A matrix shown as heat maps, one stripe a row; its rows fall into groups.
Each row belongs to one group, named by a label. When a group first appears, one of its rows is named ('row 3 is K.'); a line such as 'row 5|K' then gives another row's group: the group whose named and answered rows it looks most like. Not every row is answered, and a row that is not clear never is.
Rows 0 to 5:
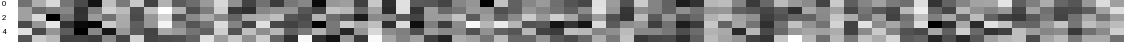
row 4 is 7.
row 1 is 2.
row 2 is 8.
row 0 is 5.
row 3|5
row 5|5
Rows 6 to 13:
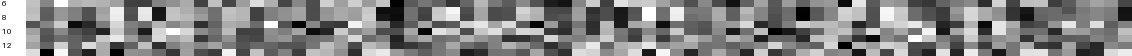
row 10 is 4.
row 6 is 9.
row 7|4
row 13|7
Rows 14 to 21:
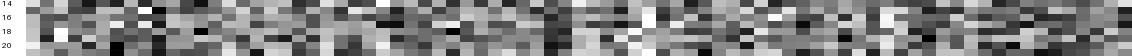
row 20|7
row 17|4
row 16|9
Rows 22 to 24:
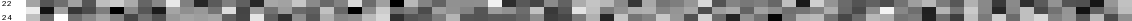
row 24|7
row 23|7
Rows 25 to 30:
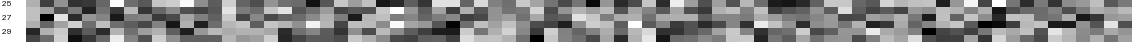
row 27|7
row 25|4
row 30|5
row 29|5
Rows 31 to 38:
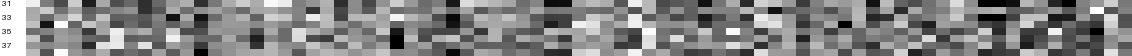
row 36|4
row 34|9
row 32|8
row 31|9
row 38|9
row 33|9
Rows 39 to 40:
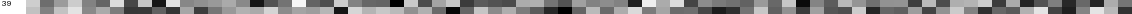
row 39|4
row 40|9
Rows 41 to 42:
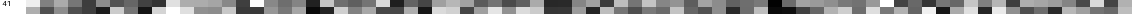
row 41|7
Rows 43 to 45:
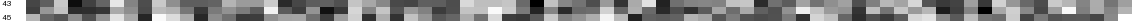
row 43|5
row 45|2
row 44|5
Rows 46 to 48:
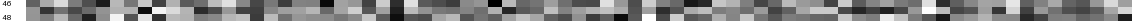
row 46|5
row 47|2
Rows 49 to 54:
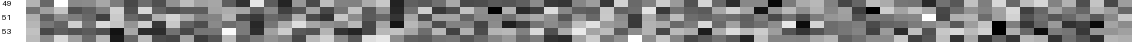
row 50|5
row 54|7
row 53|8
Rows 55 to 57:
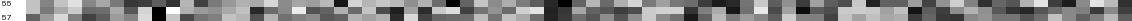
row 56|4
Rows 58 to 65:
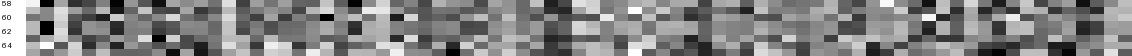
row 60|5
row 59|7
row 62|7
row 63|5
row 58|7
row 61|7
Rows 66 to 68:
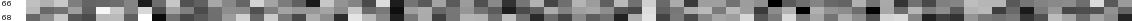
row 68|5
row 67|2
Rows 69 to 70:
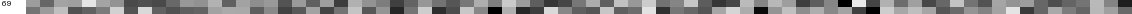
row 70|5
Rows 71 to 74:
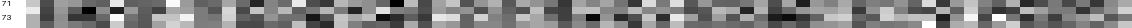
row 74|4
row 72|7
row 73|4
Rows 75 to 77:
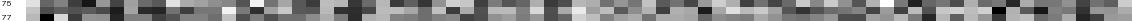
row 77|7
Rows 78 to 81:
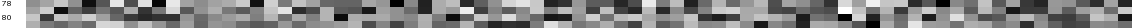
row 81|2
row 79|8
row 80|9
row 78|4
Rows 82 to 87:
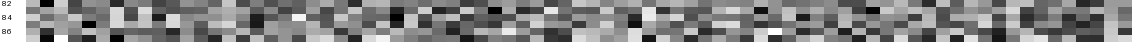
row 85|2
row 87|7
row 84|4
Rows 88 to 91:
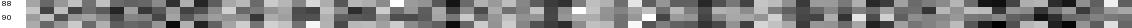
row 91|9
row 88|9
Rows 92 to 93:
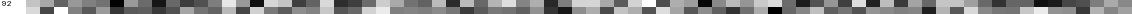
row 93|7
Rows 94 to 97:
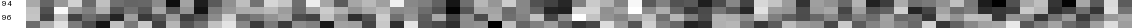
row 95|9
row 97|5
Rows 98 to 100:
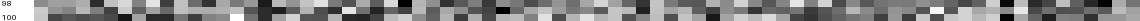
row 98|2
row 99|4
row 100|8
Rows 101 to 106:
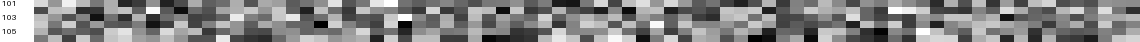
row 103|8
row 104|8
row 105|2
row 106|2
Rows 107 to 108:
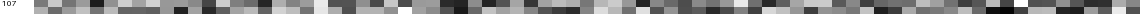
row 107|2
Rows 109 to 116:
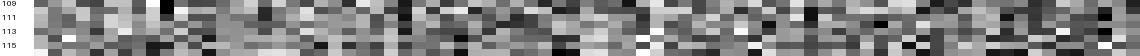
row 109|5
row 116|9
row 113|2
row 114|9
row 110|4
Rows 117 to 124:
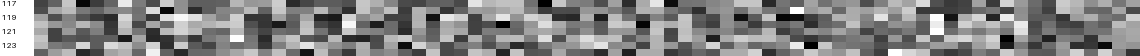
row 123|2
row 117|5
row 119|4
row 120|4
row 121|4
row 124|5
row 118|5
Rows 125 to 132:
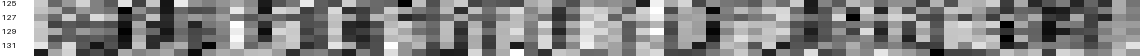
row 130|8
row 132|5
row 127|7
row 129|8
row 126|8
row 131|8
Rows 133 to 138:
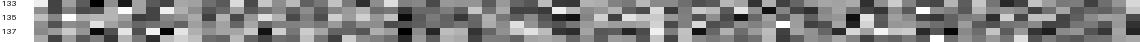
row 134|2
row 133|7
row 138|4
